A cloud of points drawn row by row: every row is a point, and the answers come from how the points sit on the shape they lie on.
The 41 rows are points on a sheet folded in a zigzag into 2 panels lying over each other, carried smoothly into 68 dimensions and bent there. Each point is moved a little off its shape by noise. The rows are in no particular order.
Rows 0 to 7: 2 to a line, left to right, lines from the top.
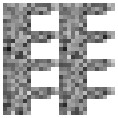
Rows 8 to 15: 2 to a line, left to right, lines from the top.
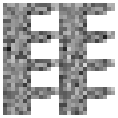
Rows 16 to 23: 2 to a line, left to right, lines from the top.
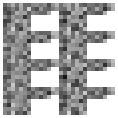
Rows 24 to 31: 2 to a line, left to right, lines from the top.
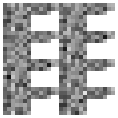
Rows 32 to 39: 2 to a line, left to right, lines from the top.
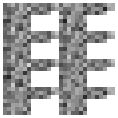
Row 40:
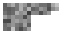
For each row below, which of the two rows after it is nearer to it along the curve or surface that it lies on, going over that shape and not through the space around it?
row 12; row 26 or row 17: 26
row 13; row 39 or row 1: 39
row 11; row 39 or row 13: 39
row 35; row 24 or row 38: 24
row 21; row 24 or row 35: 35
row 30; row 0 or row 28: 28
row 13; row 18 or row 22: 18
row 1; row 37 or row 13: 37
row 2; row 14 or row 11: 11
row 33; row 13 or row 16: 13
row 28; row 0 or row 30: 0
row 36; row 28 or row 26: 28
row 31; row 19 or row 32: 32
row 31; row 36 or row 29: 36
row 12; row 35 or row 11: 11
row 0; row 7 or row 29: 7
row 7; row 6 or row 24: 6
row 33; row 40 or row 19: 40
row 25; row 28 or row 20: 28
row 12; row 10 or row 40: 10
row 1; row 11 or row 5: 11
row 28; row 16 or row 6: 6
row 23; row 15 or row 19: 19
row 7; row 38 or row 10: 10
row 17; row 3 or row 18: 3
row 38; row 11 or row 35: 11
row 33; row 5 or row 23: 5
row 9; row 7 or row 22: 22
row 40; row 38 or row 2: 2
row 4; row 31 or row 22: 22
